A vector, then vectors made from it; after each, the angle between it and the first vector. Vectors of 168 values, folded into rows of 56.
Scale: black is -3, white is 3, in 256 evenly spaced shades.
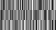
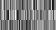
orthogonal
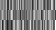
partly opposed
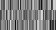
partly aligned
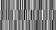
partly aligned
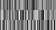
partly opposed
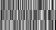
nearly parallel
